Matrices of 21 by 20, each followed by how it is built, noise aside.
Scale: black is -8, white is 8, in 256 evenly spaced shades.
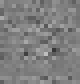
low rank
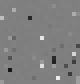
sparse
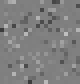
sparse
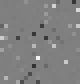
sparse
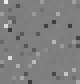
sparse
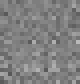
low rank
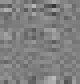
low rank
